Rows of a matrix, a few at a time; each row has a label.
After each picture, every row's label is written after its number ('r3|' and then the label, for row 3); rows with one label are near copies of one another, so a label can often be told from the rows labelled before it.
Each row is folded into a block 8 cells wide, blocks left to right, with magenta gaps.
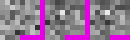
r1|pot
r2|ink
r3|ink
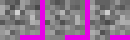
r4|ink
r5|ink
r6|ink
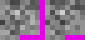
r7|ink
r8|ink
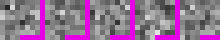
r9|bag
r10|ink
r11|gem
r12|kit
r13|bag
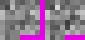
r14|bag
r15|bag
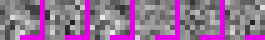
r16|kit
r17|gem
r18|kit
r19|pot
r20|ink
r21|gem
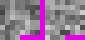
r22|kit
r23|pot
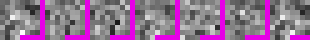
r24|kit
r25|gem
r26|gem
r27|kit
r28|pot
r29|ink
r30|kit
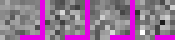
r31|pot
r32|ink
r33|kit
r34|gem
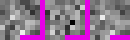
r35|kit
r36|gem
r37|kit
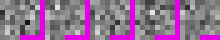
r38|gem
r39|bag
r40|gem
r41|ink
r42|bag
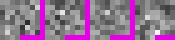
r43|gem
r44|ink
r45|ink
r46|kit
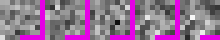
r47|pot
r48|bag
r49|gem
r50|kit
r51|kit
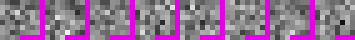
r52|ink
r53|kit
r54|ink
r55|gem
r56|bag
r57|pot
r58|kit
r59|gem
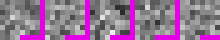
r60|kit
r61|pot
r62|kit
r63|bag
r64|pot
